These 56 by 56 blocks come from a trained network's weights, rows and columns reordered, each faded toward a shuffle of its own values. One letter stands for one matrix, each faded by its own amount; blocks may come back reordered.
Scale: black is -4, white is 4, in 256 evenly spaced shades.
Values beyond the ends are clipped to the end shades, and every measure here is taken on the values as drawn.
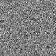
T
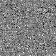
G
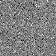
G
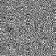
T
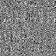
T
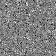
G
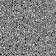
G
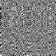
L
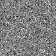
G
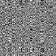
L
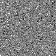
G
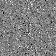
G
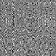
L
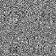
T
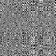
L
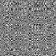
L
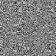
T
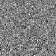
T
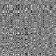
L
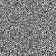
T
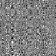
L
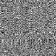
T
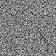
T
